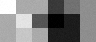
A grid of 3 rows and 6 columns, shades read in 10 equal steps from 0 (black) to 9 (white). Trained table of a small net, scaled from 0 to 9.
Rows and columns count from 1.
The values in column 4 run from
0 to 2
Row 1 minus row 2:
3 -2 3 2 3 0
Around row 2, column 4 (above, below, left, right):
2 1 3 1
